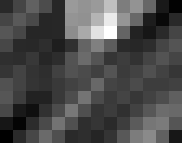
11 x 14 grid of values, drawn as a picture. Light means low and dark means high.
On average the colour sits 70% of the way up the scale. The ninth with the lowest average is the top middle. An odd patch, lower than its surroundings, sits in the top middle.
